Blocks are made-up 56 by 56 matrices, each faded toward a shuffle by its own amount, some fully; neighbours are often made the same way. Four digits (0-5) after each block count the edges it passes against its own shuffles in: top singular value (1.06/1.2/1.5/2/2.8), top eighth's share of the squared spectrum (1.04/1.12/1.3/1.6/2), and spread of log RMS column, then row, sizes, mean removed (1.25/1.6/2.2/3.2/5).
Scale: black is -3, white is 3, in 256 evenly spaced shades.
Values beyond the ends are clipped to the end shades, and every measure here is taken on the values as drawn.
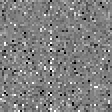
3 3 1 2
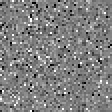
2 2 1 0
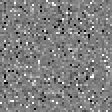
2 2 1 0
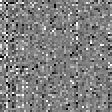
4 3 2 1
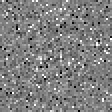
0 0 0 0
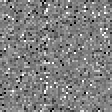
1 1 1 0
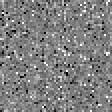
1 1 1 0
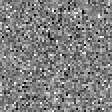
0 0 0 0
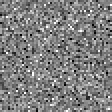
0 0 0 0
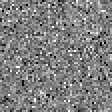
0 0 0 0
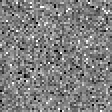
0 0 0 0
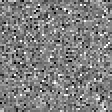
0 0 0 0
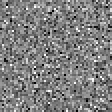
0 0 1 0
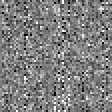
1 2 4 0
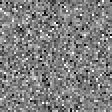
0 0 0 0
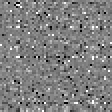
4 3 1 2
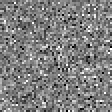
3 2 1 1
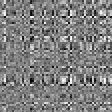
5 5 4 4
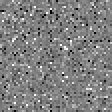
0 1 0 0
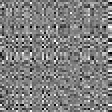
4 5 4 3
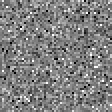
1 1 0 0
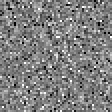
2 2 0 0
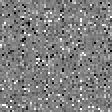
3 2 1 0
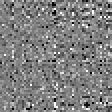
4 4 3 2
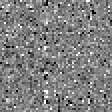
3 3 2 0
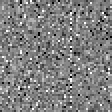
1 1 2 0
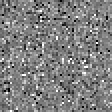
0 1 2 0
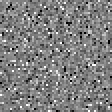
1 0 0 0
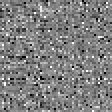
4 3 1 2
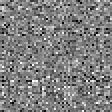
4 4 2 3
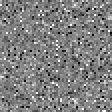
2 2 0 0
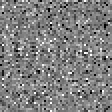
3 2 1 1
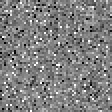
1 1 0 0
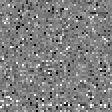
3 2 1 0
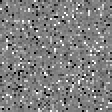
0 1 0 0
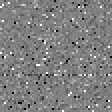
2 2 0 1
